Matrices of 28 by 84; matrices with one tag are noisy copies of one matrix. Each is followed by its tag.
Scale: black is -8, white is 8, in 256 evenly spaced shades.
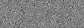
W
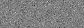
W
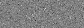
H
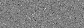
H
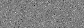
W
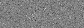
H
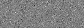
W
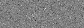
H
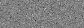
H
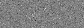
H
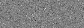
H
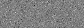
W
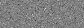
H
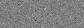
H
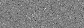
H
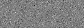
W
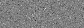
H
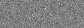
H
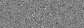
H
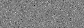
W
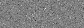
H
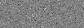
H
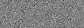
W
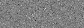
H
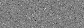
H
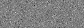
W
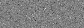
H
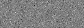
W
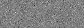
W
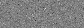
H
